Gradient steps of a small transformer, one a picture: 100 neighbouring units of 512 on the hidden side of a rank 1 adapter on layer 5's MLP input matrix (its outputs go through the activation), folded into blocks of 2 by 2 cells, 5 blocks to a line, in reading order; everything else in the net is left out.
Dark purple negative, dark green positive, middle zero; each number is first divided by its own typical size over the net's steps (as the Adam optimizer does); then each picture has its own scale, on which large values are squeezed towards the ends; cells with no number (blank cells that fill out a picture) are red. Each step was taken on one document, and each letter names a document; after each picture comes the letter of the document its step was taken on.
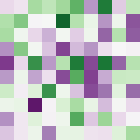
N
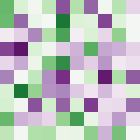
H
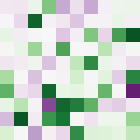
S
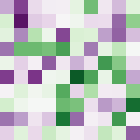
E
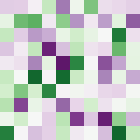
H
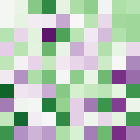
E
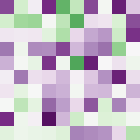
H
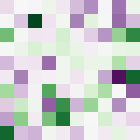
S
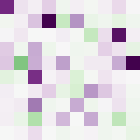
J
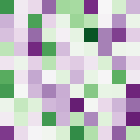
S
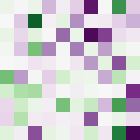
S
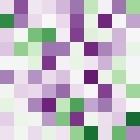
H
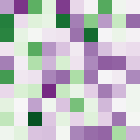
N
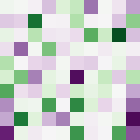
S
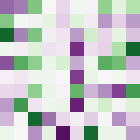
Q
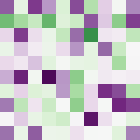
Q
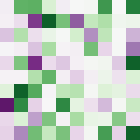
Q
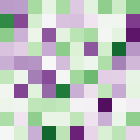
N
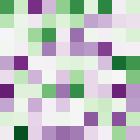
Q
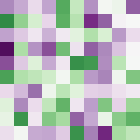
H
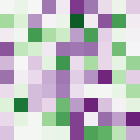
H
